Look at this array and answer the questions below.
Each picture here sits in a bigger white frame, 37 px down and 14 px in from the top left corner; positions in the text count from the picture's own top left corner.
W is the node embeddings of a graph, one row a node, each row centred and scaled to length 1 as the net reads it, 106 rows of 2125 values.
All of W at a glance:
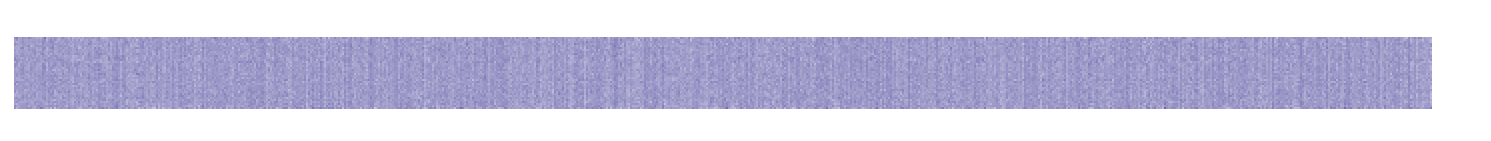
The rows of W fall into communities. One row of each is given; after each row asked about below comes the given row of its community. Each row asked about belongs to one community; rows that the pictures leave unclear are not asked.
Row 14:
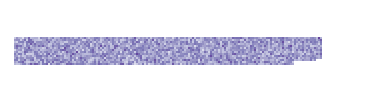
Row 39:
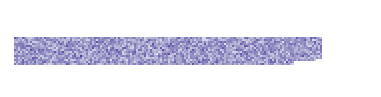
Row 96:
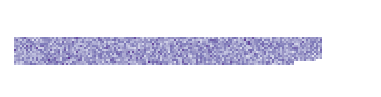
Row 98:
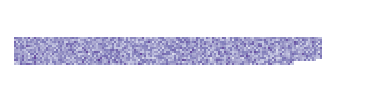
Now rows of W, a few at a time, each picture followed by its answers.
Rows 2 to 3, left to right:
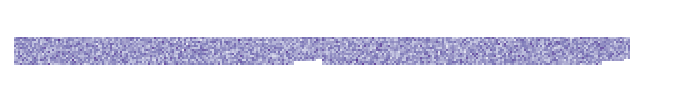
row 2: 96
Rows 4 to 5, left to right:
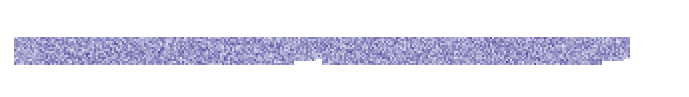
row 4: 96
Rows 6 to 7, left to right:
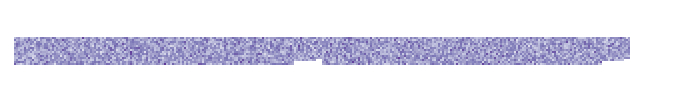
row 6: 14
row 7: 39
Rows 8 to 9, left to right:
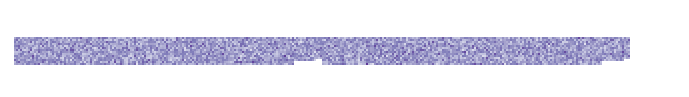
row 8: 39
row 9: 98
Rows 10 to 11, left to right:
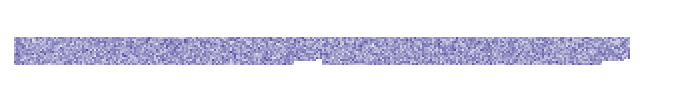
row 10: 39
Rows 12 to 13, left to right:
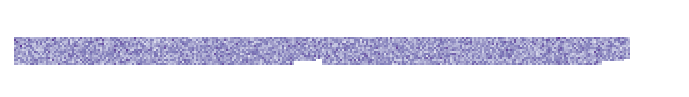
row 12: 98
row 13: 14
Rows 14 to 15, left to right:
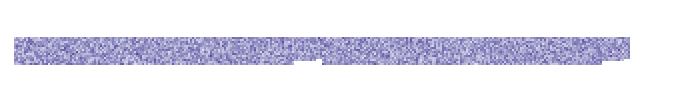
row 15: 39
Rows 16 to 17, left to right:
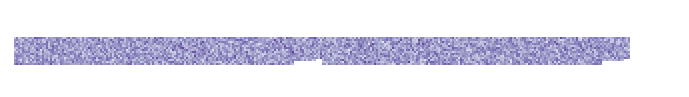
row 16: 39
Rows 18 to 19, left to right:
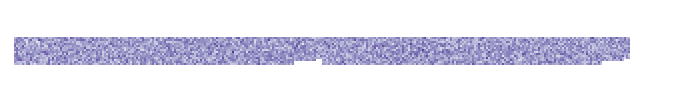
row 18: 98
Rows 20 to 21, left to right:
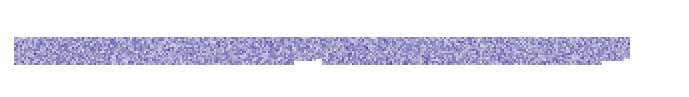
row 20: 14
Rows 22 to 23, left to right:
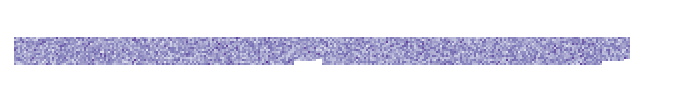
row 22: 98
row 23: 39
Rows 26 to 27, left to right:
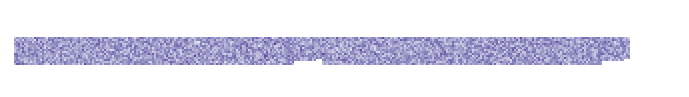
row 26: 39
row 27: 98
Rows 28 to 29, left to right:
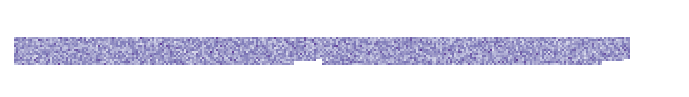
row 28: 98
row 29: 39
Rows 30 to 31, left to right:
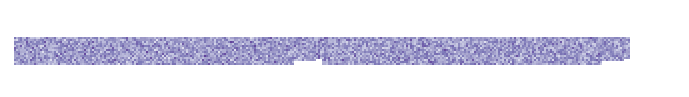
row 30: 98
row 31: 98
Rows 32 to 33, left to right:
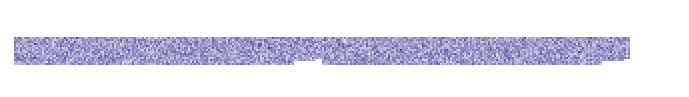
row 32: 98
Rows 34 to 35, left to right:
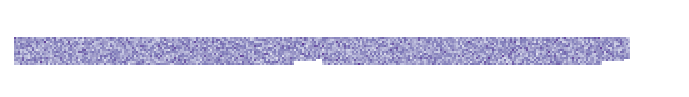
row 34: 98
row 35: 98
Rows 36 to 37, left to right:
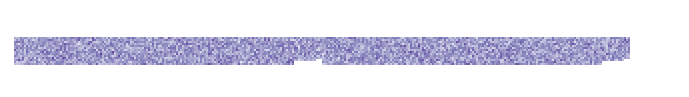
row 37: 96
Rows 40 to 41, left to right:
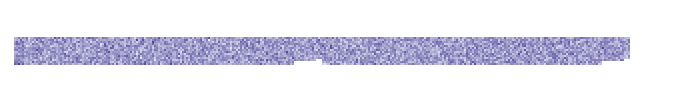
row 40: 39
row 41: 98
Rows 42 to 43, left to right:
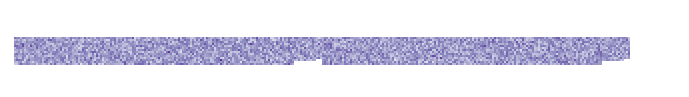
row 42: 98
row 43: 39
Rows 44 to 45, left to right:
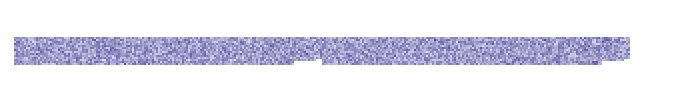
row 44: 39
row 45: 14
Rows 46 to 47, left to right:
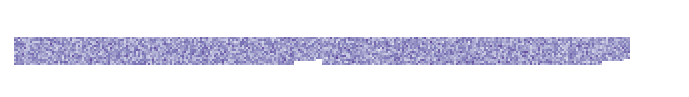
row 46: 39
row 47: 96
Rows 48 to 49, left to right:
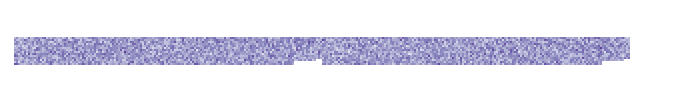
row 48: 14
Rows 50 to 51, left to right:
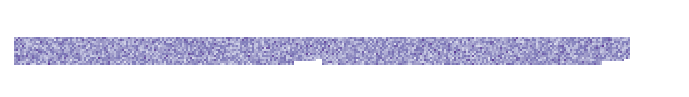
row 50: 39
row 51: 14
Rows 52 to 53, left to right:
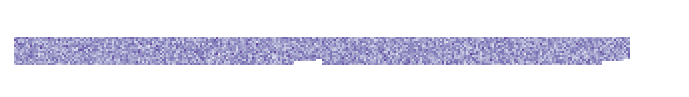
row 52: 96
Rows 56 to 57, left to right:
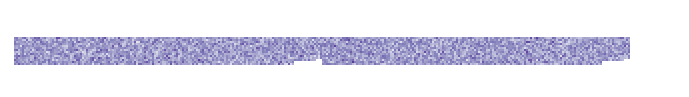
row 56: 39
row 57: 39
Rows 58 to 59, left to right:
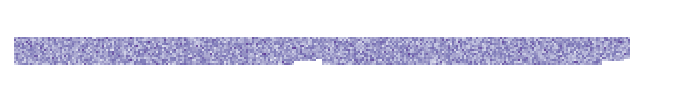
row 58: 96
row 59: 14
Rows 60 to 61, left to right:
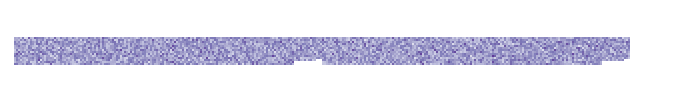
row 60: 39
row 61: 98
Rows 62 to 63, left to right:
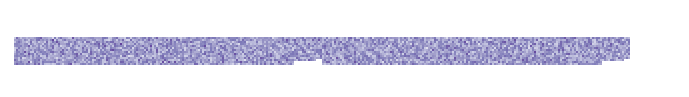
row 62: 39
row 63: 14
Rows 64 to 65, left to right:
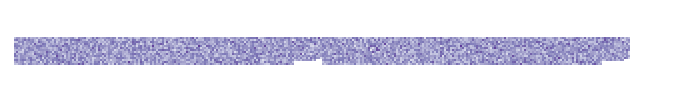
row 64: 14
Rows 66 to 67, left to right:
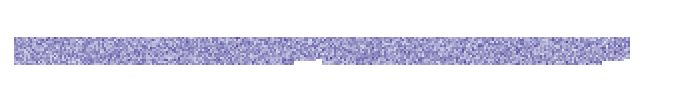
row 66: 98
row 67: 96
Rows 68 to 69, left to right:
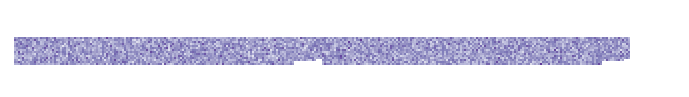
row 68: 96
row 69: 39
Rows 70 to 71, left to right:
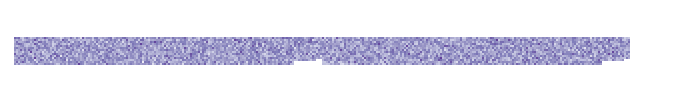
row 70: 14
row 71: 98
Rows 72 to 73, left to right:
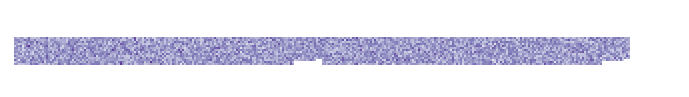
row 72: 14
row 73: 98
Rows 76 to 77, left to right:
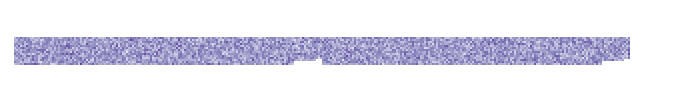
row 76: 96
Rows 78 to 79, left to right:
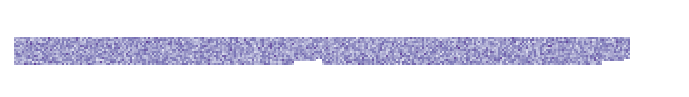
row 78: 96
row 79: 14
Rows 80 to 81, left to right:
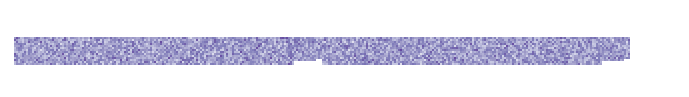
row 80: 98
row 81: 14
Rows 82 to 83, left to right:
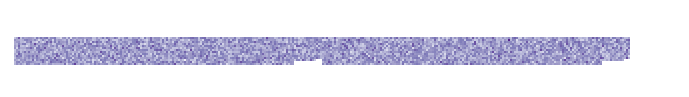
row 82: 96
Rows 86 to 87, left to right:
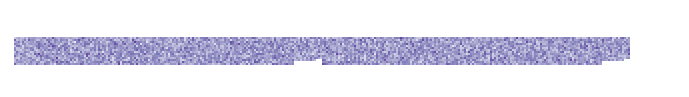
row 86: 14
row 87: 39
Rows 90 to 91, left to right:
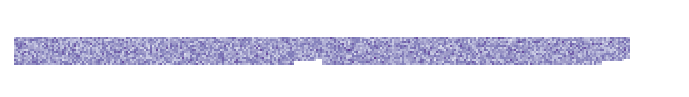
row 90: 39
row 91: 96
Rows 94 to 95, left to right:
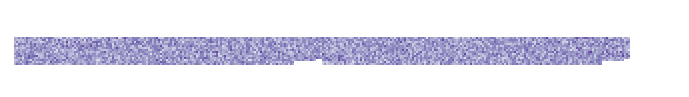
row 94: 96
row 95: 98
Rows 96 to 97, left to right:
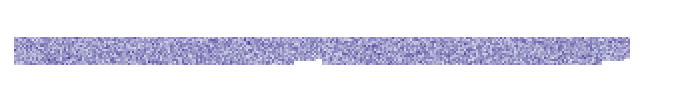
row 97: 14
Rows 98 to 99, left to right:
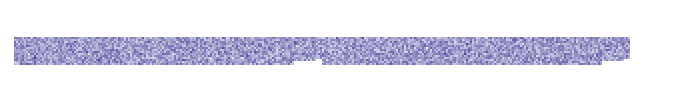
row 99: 14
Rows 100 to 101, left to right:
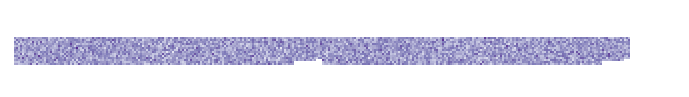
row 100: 14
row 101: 14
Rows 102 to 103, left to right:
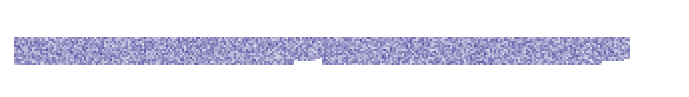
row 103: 39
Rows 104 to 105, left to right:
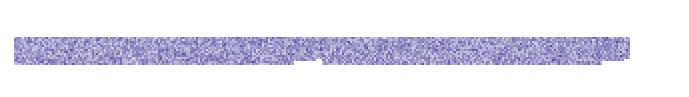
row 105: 14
